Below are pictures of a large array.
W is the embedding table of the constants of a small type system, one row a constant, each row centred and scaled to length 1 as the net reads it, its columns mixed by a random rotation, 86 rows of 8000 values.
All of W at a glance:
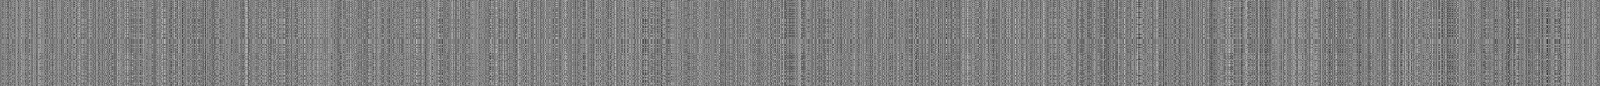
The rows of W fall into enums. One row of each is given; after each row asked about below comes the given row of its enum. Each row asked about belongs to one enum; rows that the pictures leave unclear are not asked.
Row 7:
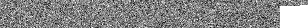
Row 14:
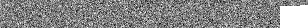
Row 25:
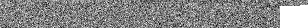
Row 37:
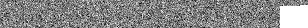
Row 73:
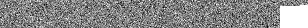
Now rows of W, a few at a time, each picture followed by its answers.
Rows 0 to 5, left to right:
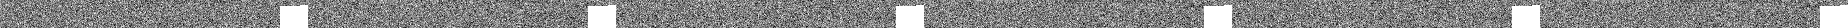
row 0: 14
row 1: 7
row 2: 37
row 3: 25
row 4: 37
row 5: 25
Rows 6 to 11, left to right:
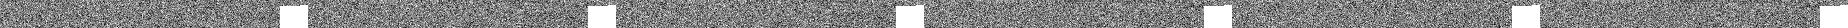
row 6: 37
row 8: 7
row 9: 25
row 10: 73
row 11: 25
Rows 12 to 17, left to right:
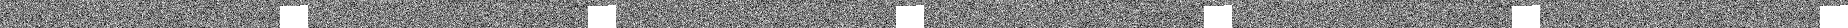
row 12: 37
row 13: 25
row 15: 7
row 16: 25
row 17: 37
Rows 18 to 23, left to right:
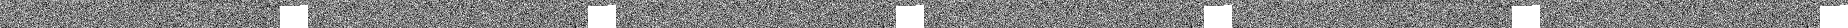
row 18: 25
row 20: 73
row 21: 73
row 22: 25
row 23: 73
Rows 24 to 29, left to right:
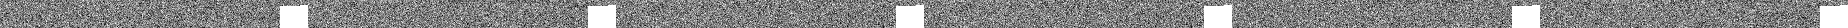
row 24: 37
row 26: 73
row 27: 73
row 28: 14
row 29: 7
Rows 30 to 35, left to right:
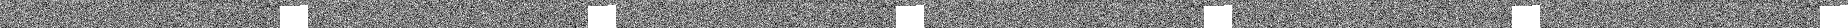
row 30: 25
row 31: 73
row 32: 25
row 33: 25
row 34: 37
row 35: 25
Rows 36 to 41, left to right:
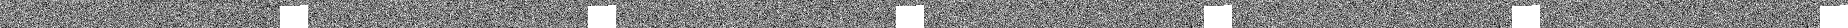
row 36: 25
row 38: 37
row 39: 73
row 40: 73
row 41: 73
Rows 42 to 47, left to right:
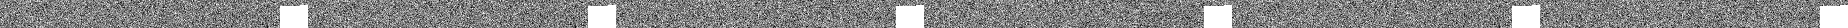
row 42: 73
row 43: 73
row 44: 37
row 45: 7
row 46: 73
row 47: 37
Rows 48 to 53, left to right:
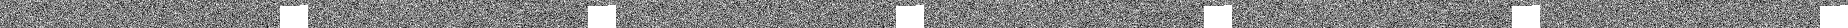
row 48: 73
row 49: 7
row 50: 73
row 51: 7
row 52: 7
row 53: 14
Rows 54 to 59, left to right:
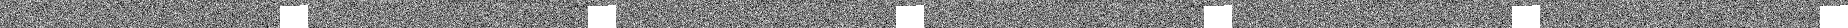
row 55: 25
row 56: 14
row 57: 25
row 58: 14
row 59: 37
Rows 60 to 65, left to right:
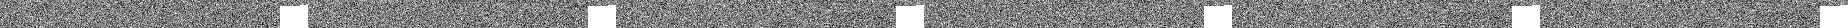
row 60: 73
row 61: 25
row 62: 7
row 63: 14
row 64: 7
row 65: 7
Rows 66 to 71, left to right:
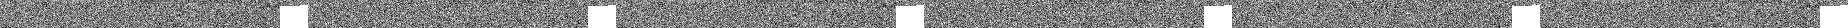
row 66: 25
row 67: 14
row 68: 25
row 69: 14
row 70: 73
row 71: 25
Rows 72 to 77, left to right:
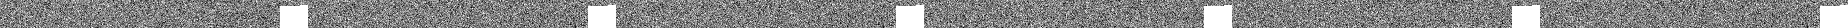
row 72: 7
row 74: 73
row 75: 37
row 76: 14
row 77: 73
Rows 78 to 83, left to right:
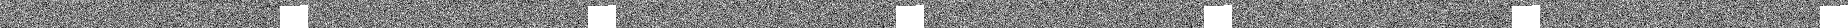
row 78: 25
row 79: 14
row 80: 73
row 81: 73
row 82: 7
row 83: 37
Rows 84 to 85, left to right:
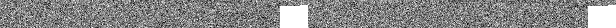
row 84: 7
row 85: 25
